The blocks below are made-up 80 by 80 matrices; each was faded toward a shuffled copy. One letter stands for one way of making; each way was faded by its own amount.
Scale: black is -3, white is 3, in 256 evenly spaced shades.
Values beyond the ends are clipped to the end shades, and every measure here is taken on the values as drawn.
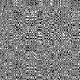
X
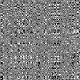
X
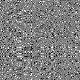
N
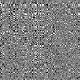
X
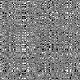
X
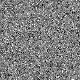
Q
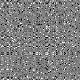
N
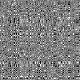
X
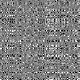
X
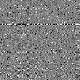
N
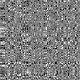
X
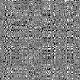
X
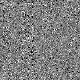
Q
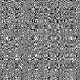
X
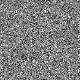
Q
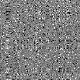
N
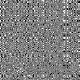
X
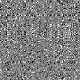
N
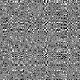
X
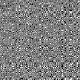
X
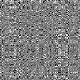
X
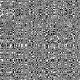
X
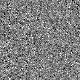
Q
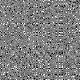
N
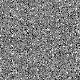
Q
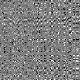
X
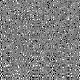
N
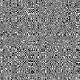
X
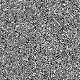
Q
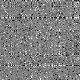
N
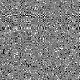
N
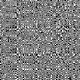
X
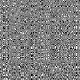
X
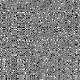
N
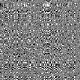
X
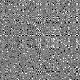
N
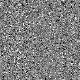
Q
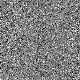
Q
